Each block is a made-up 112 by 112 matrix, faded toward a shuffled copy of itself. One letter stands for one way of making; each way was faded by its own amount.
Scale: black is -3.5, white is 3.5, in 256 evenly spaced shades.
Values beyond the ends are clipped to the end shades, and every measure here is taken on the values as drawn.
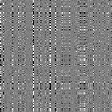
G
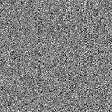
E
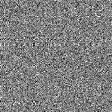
E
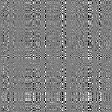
G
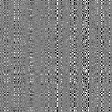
G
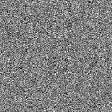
E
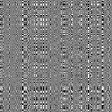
G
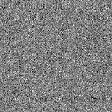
E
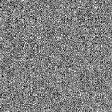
E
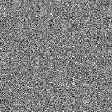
E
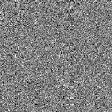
E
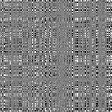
G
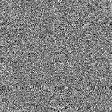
E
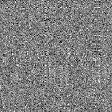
E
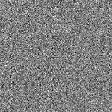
E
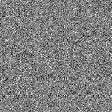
E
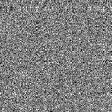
E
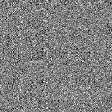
E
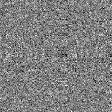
E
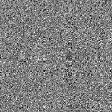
E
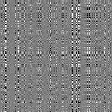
G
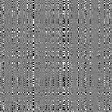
G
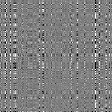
G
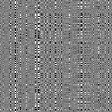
G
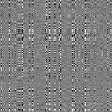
G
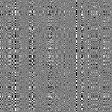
G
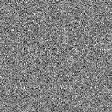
E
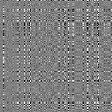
G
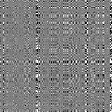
G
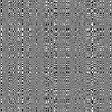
G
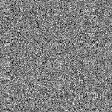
E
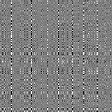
G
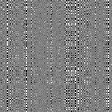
G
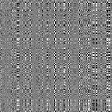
G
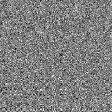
E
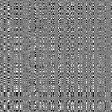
G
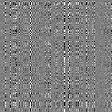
G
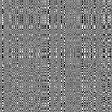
G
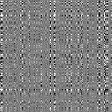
G
